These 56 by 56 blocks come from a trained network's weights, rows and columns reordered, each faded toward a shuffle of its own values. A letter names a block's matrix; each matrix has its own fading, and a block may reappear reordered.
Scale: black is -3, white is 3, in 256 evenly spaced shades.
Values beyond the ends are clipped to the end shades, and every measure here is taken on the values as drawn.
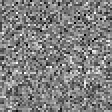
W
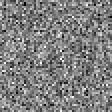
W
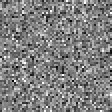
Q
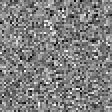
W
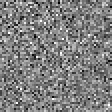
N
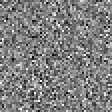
Q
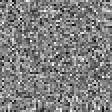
W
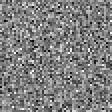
N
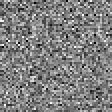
W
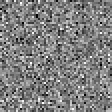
Q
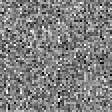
Q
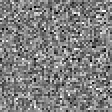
N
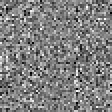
Q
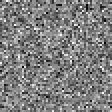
W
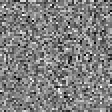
N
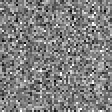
N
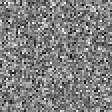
N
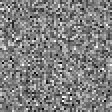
N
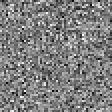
N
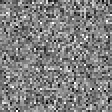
W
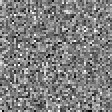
N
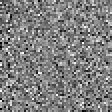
Q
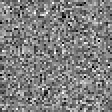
N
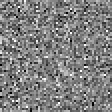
Q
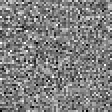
W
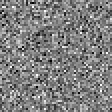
N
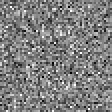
W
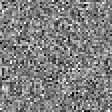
W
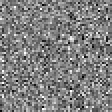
Q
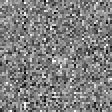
Q
